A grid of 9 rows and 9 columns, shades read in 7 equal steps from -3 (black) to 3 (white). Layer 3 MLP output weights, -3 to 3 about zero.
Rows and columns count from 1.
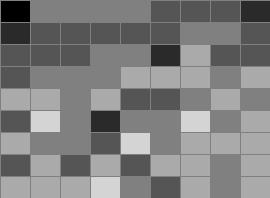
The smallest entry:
-3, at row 1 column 1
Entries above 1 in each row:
0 0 0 0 0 2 1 0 1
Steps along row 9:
same same up down down up down up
